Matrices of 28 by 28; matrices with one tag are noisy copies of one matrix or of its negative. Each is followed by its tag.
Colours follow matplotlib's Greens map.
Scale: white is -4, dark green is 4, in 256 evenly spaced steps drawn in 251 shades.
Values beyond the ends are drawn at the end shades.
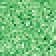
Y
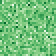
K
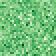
Y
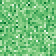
K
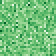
K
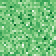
Y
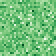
Y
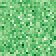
Y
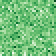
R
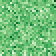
R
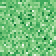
Y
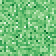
K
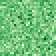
Y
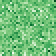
R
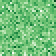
R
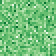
K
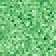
Y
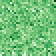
R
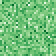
K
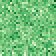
R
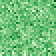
R
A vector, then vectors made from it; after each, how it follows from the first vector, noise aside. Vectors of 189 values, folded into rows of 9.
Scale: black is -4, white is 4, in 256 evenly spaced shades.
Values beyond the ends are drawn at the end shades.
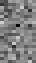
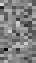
wrapped around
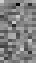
wrapped around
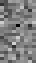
copied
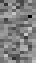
wrapped around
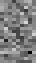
wrapped around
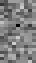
copied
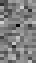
copied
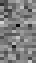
copied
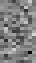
wrapped around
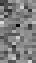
copied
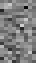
wrapped around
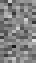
wrapped around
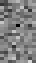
copied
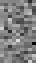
wrapped around
